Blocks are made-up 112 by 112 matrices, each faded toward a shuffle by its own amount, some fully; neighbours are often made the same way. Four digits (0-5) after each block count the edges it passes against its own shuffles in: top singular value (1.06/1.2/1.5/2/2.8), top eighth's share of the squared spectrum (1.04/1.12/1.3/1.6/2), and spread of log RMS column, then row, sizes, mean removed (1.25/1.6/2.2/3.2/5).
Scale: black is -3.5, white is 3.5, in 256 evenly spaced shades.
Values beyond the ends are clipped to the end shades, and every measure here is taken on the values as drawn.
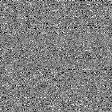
1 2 0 4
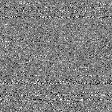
1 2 0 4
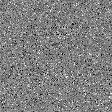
1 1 0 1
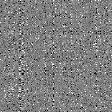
4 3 3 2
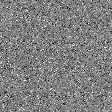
0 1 0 2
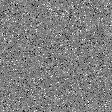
0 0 0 0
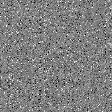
3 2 2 0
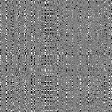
5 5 4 3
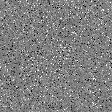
2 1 0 0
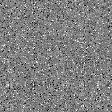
3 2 1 1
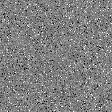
2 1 1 0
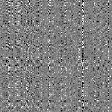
5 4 4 2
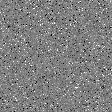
0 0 0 0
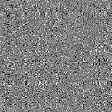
4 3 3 2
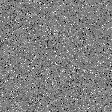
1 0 0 0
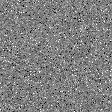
0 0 0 0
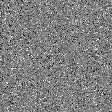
2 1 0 0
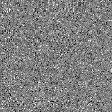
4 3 2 1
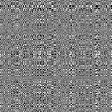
5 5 4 4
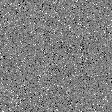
1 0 0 0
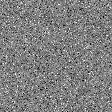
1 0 0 0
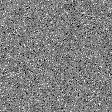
2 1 0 0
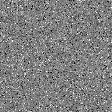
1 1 0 0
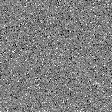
3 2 0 0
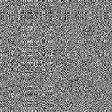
5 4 3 3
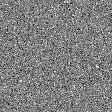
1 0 0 0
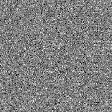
3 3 1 1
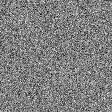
0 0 0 0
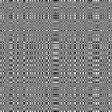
5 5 5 5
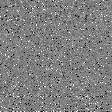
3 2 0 1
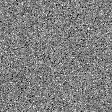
0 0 0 0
